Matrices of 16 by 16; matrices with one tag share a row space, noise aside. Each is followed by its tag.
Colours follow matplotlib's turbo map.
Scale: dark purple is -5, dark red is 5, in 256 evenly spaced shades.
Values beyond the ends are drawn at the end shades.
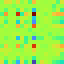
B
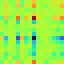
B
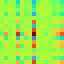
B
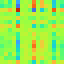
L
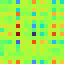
L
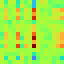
B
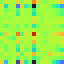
B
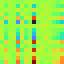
B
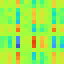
L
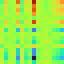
B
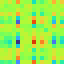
L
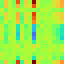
B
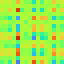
L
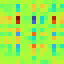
L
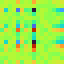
B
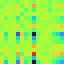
B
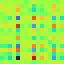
L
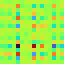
L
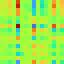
L
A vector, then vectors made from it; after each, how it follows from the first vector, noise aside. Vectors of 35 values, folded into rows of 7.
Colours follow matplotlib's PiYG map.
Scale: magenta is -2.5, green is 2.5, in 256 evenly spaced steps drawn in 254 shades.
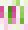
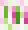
reversed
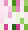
wrapped around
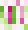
negated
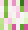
wrapped around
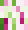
wrapped around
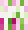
wrapped around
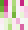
wrapped around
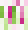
negated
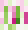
reversed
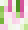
wrapped around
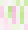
shrunk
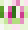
negated
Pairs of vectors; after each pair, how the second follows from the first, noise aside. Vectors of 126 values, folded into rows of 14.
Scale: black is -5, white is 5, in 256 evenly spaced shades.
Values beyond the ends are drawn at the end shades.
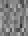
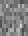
sign-scrambled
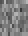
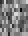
scaled up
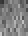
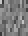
sign-scrambled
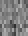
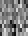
scaled up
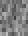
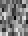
scaled up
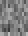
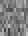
sign-scrambled
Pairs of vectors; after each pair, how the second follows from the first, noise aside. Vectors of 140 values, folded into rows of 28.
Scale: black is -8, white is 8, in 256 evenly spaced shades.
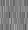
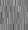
wrapped around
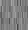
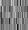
scaled up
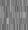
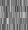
scaled up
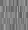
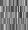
scaled up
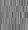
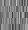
scaled up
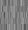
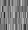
scaled up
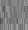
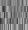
scaled up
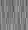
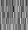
scaled up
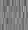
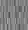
wrapped around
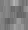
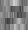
scaled up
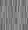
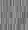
wrapped around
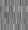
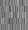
wrapped around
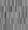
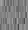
wrapped around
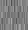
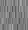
wrapped around
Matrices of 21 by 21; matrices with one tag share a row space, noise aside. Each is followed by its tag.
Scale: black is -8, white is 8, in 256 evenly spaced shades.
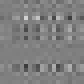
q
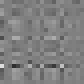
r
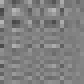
r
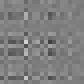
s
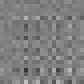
q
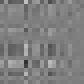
s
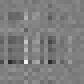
s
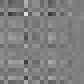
s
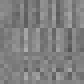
q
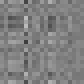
s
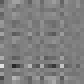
r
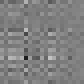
s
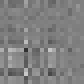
s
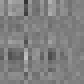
s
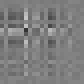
s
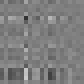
s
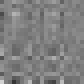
r
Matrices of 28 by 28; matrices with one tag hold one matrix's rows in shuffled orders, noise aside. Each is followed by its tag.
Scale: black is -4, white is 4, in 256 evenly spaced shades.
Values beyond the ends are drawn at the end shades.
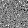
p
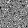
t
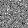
t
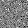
p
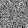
t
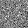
p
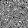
t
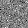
t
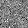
t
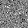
t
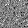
p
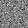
t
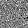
p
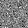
t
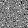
p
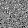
t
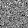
t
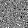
p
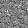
t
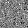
p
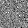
p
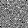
t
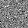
t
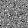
t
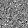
t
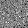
p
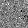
p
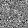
t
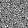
t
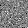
t
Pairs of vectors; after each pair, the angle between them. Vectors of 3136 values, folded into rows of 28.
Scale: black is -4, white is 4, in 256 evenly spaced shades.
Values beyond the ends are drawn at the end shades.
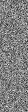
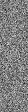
orthogonal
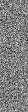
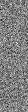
nearly parallel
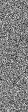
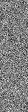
partly aligned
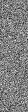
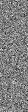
orthogonal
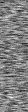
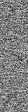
partly opposed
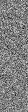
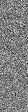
nearly parallel
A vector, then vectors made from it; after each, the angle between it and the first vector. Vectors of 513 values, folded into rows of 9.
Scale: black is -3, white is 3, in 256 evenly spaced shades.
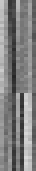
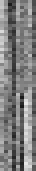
nearly parallel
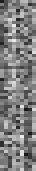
partly opposed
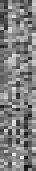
partly opposed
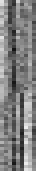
nearly parallel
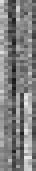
nearly parallel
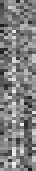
partly opposed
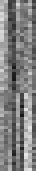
nearly parallel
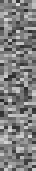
orthogonal
